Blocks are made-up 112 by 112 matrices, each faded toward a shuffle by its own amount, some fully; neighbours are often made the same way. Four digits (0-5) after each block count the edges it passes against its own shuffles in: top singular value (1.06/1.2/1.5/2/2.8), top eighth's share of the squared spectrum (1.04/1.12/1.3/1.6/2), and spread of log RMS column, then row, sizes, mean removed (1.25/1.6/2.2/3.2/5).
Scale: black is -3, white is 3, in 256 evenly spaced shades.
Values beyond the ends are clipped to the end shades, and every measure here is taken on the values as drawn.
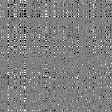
5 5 4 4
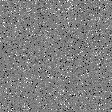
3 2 0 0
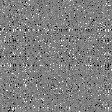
4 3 2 2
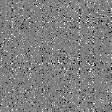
4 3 2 2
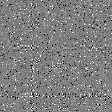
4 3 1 1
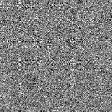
4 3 2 2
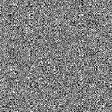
4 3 2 2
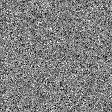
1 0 0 0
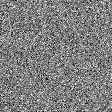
0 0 0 0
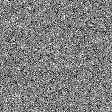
0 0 0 0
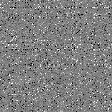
4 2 1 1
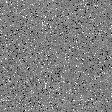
2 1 0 0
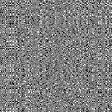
5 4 3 3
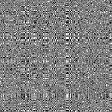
5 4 3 3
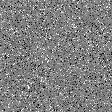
0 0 0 0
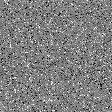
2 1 0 0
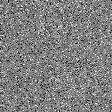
3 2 0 0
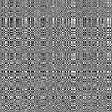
5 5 4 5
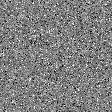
1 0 0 0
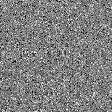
3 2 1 0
